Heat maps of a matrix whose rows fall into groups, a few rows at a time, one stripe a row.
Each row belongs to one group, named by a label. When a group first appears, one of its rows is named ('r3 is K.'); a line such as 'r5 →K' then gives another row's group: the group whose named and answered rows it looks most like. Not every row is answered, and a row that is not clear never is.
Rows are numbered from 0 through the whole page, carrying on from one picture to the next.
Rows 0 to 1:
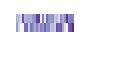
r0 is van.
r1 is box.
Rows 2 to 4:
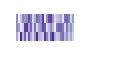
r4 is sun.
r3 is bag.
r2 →van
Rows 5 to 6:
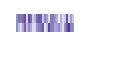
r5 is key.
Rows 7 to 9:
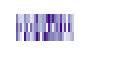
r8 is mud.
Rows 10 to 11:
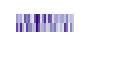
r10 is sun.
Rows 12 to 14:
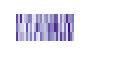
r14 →mud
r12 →key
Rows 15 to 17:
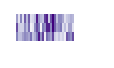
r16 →sun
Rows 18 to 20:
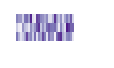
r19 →van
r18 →key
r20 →bag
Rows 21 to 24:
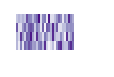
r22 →van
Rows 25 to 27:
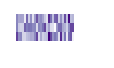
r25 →mud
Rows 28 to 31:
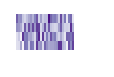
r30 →van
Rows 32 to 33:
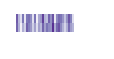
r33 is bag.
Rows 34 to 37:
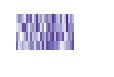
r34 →key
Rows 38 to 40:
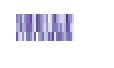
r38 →key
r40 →bag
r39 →key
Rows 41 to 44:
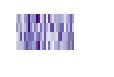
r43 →box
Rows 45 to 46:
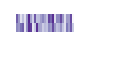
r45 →bag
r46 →key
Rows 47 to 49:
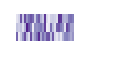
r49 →van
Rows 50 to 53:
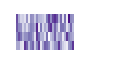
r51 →mud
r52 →key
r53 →box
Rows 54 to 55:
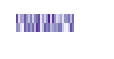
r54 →van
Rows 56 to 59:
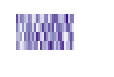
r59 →bag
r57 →bag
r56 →key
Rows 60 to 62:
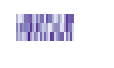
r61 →key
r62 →bag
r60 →van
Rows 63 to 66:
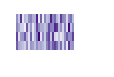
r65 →van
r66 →mud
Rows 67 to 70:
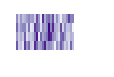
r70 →sun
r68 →sun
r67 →van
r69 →sun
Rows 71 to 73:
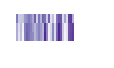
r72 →box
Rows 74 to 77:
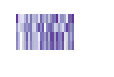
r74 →mud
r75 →van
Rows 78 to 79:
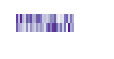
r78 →key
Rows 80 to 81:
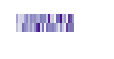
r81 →van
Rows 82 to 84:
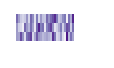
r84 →key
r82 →mud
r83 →van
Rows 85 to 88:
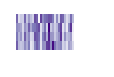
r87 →sun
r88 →sun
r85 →sun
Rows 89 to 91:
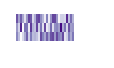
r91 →bag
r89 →key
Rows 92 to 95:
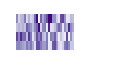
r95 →key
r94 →key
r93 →box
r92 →sun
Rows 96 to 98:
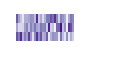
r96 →mud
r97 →box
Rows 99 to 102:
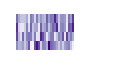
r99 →mud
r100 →mud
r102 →sun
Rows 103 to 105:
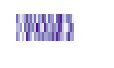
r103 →bag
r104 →box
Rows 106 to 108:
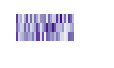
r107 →sun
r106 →mud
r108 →van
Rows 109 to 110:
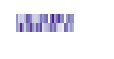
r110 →key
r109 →bag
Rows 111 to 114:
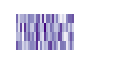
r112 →sun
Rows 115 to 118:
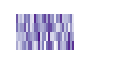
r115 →sun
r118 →van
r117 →box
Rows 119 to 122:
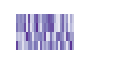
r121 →bag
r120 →sun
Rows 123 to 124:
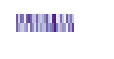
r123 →key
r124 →mud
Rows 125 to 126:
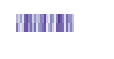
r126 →bag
